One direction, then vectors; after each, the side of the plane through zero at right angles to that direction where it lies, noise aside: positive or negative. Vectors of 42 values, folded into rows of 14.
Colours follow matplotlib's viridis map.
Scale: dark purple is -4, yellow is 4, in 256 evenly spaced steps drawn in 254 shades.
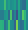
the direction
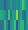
negative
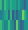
positive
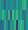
negative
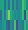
negative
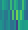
negative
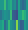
positive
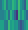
positive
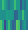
positive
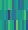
positive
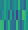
positive
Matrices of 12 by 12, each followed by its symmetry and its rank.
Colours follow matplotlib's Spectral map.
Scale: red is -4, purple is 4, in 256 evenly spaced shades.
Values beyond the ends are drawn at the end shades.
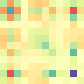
symmetric, rank two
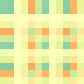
symmetric, rank one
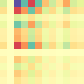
neither, rank one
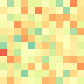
neither, full rank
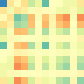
symmetric, rank two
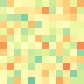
neither, full rank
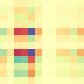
neither, rank one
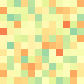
neither, full rank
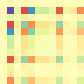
symmetric, rank one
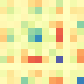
symmetric, rank two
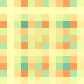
symmetric, rank one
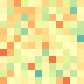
neither, full rank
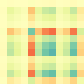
symmetric, rank one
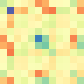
symmetric, rank two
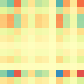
neither, rank one
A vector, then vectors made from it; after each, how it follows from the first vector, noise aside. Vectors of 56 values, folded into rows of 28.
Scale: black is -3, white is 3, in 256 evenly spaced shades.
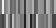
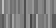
shrunk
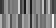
reversed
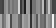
reversed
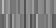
shrunk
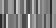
wrapped around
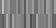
shrunk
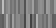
shrunk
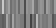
shrunk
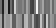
wrapped around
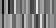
wrapped around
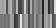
wrapped around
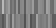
shrunk
